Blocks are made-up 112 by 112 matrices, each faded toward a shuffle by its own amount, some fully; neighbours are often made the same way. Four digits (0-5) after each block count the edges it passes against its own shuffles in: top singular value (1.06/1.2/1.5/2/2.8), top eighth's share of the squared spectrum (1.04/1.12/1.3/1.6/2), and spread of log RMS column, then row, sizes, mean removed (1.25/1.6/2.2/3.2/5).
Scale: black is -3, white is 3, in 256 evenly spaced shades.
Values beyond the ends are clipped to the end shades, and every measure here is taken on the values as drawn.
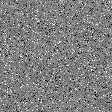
0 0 0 0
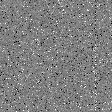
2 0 0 0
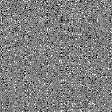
4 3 2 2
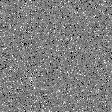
2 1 0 0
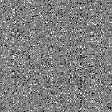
4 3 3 2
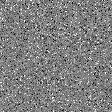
3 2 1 0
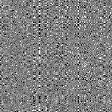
5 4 3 3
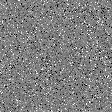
0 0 0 0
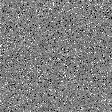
1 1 0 0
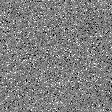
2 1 0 0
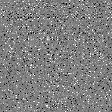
4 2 1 2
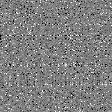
4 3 1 2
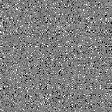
4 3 2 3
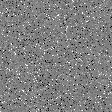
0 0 0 0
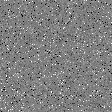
2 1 0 0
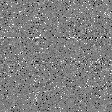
4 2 0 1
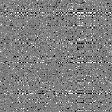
5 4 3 3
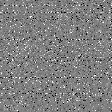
4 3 1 2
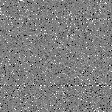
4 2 1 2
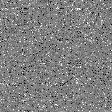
3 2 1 1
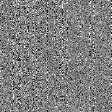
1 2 4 0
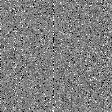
2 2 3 0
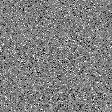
2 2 0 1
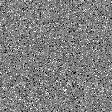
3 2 0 0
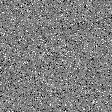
1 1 0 0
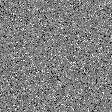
0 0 0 0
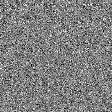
1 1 0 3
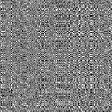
5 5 4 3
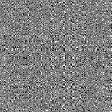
5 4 3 3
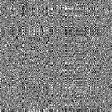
5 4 3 3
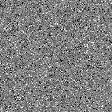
3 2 1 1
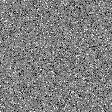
1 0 0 0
